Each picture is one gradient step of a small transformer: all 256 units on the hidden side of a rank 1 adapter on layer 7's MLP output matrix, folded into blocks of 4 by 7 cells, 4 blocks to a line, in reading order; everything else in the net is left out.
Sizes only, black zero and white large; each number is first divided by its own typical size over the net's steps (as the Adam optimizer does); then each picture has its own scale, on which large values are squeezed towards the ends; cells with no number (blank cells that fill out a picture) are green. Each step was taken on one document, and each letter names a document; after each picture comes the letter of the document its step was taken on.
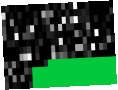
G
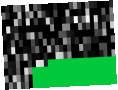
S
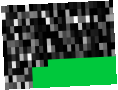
S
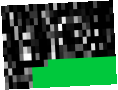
G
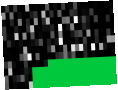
G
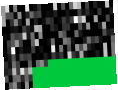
S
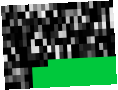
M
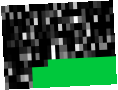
G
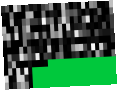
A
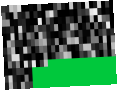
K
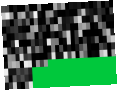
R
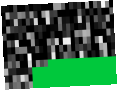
R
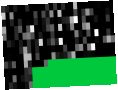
G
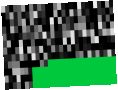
M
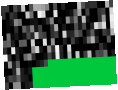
M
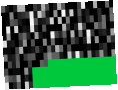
M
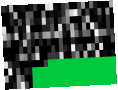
A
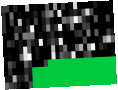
G
